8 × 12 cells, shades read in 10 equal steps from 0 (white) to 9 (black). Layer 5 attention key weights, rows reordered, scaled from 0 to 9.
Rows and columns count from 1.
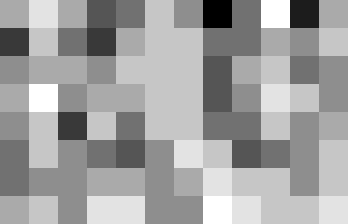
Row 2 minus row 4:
4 2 1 4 0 0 0 -1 1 2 2 -2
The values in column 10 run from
0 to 5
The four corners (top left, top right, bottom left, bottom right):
3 3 3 1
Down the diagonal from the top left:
3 2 3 3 5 4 3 0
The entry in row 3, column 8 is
6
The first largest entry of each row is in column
8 1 8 8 3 5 1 3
